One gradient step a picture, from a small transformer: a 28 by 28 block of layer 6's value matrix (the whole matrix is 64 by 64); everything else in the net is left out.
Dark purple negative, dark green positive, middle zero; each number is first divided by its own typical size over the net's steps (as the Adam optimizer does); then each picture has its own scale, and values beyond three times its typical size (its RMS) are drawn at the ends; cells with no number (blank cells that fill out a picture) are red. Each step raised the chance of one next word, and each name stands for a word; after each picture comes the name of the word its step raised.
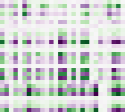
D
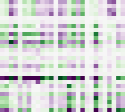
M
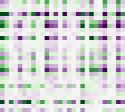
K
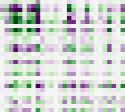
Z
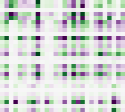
K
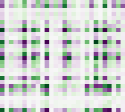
D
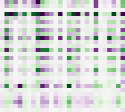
K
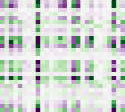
M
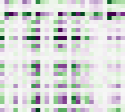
K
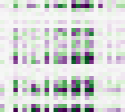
D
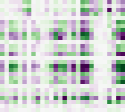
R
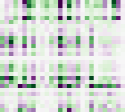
M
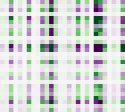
Z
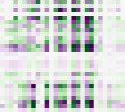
Z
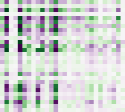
Z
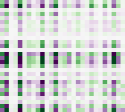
D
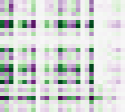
R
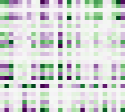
M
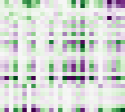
M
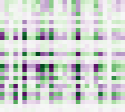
R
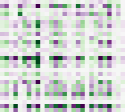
D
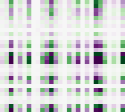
D
